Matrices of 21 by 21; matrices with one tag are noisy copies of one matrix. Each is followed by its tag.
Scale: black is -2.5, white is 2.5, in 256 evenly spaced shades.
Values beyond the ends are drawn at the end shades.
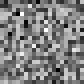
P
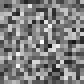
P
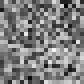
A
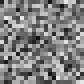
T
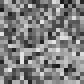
A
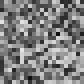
A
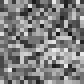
A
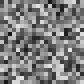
T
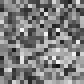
A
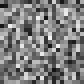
P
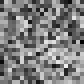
A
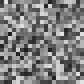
T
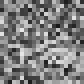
A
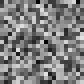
T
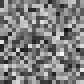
T
